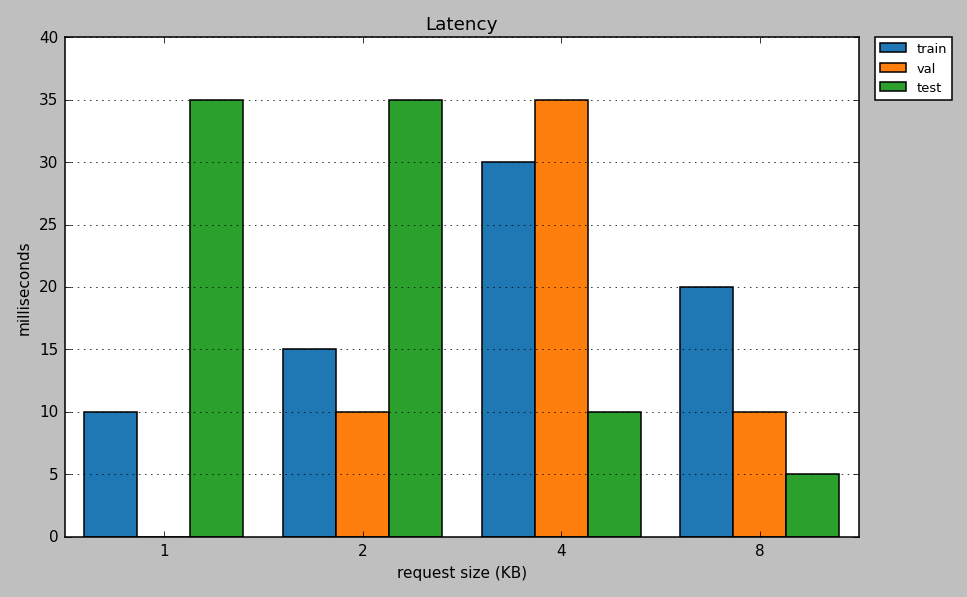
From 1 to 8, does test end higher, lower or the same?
lower
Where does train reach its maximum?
4
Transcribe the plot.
Title: Latency
x-axis: request size (KB), ticks 1 2 4 8
y-axis: milliseconds, ticks 0 5 10 15 20 25 30 35 40
Legend: train, val, test
Values:
train: 10 15 30 20
val: 0 10 35 10
test: 35 35 10 5
